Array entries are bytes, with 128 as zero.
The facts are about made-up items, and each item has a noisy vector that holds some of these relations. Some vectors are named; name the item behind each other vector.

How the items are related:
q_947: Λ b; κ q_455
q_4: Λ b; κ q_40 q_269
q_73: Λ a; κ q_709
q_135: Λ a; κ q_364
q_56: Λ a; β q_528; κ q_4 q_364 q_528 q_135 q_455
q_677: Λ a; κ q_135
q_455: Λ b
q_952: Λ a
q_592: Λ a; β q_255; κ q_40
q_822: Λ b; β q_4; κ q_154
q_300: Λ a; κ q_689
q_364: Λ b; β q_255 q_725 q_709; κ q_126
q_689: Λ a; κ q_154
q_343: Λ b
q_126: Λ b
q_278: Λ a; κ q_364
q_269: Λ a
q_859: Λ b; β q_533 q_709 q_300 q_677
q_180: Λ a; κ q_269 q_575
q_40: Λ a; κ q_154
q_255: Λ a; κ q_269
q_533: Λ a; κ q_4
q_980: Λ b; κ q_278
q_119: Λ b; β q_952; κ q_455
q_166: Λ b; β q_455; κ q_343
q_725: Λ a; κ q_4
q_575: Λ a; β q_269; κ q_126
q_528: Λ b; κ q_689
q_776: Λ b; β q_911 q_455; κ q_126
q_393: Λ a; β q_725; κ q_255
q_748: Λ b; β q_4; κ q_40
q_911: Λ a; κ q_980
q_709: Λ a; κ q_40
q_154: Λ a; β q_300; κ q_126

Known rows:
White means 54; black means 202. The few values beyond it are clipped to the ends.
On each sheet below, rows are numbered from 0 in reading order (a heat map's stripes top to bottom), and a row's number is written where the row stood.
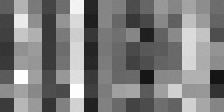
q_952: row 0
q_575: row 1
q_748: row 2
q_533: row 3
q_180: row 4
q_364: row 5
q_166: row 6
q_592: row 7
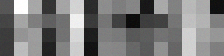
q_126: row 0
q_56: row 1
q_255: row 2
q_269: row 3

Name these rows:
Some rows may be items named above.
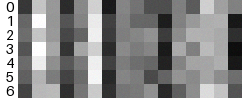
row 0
q_709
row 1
q_980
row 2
q_859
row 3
q_126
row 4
q_455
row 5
q_952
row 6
q_4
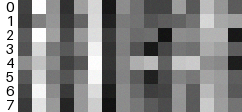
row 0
q_154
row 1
q_393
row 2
q_364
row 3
q_677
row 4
q_343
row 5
q_911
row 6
q_689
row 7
q_40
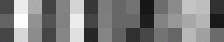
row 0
q_822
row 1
q_980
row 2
q_300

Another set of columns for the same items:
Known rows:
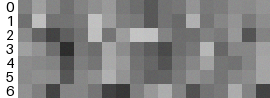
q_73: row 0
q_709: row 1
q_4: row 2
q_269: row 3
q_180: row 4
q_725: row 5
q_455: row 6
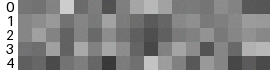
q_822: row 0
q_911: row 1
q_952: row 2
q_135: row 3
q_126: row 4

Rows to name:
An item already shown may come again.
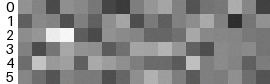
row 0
q_455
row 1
q_575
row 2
q_689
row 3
q_980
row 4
q_40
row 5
q_859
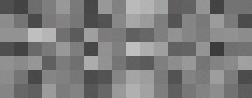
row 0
q_364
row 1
q_343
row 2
q_300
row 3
q_364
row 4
q_393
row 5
q_343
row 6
q_166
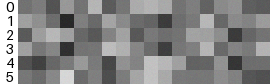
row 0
q_748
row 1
q_269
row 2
q_154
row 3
q_255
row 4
q_364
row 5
q_822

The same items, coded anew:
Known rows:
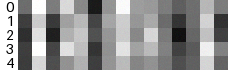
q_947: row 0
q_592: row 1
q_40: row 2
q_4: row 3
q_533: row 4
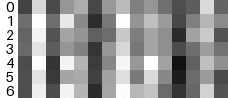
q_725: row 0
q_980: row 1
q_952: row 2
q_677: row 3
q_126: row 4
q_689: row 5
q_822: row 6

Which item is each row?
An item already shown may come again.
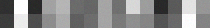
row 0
q_269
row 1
q_393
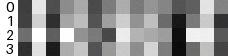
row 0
q_180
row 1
q_709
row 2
q_343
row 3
q_40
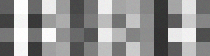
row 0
q_859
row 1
q_575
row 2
q_166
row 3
q_575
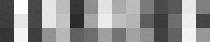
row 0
q_4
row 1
q_748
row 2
q_255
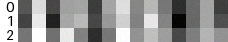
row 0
q_300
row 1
q_154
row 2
q_980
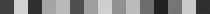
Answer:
q_709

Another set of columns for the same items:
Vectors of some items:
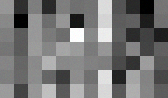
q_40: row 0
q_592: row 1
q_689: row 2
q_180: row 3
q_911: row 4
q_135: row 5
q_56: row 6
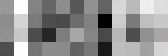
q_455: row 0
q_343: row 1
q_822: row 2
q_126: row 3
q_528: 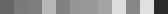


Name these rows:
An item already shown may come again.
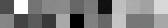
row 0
q_126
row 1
q_748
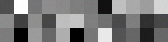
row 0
q_126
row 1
q_255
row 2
q_709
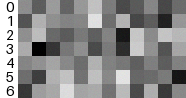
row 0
q_269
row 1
q_154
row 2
q_859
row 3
q_4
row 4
q_952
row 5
q_300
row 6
q_575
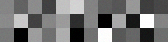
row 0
q_255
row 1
q_980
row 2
q_709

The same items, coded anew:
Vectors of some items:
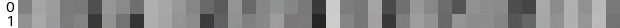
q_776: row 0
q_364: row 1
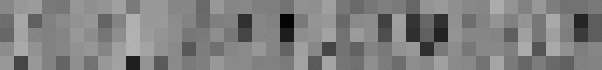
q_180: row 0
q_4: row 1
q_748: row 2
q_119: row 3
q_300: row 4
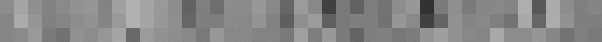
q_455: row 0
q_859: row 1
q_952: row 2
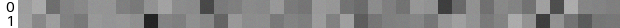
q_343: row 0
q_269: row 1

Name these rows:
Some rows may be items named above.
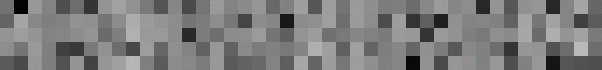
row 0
q_689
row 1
q_748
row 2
q_980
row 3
q_154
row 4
q_40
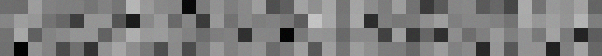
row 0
q_822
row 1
q_575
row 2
q_4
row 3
q_689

